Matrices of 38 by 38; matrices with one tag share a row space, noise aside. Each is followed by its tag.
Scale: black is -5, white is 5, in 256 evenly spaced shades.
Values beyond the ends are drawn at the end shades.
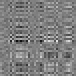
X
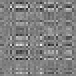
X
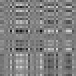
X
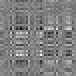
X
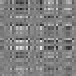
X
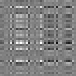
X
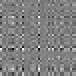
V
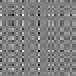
V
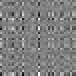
V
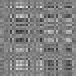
X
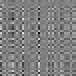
V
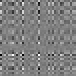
V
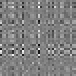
V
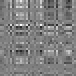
X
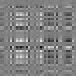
X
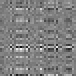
X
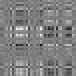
X
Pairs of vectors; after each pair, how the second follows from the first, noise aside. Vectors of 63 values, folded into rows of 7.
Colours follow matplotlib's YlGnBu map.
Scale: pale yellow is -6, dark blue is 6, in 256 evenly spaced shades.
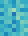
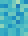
wrapped around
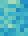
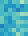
wrapped around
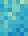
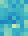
wrapped around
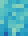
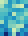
scaled up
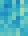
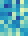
scaled up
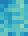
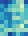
scaled up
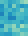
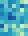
scaled up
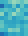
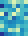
scaled up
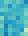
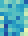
scaled up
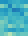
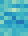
wrapped around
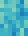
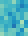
wrapped around
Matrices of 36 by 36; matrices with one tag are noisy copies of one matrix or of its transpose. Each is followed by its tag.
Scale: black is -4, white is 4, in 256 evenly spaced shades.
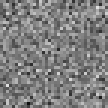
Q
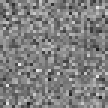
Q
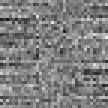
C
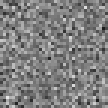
Q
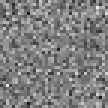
Q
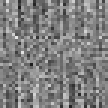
C
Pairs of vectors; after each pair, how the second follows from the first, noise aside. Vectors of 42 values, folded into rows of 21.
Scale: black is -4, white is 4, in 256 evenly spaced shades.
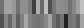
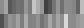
sign-scrambled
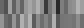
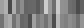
negated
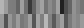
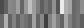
negated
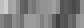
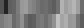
negated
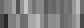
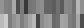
sign-scrambled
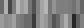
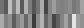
sign-scrambled
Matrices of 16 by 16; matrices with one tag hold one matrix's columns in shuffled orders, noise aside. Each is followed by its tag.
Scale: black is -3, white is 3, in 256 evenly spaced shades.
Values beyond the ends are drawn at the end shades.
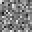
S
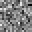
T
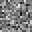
S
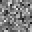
T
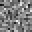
T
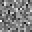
T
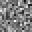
T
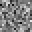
T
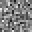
T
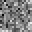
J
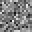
S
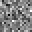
T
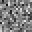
T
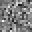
T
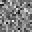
T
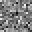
S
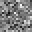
S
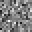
T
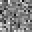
J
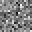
S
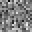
J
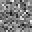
S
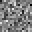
T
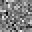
S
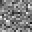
S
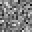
T
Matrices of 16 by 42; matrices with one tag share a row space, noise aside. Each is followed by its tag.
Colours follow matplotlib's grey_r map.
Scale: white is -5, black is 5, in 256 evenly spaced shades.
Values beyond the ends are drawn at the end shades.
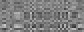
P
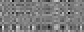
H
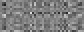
P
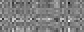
H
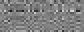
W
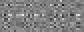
W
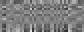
P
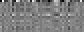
H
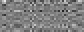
P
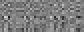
W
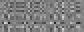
W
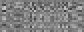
P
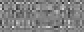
H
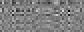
H
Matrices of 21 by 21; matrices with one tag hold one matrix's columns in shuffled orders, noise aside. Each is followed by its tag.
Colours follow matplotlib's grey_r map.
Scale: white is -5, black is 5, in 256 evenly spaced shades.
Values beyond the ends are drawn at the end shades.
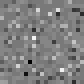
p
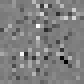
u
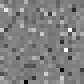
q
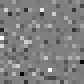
p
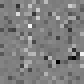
u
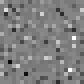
p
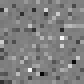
p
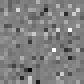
q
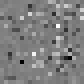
u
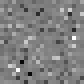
p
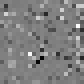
u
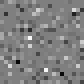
p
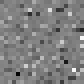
p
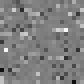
q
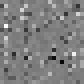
u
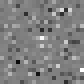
p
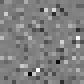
p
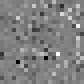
u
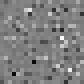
p
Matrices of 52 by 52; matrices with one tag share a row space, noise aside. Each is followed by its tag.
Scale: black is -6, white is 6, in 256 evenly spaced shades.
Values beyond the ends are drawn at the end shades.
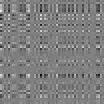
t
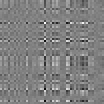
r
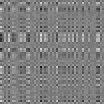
t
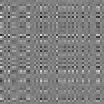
t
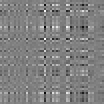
r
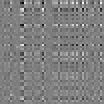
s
